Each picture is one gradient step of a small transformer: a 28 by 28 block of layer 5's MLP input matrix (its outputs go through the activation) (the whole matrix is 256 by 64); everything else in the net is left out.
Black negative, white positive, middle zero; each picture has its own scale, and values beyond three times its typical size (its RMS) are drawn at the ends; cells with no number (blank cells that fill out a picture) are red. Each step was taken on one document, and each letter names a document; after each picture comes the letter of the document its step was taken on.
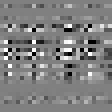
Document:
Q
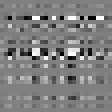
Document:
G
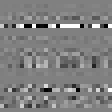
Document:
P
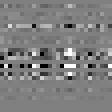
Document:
Q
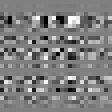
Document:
G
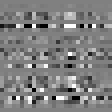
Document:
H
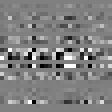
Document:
Q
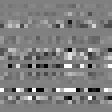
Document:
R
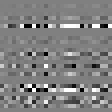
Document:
P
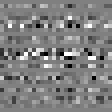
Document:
Q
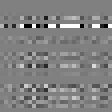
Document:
P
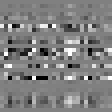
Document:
Q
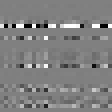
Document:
P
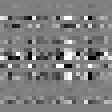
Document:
R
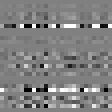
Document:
P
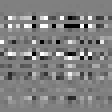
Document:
H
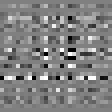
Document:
G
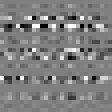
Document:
G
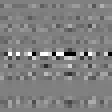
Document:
H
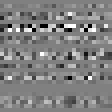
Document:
Q
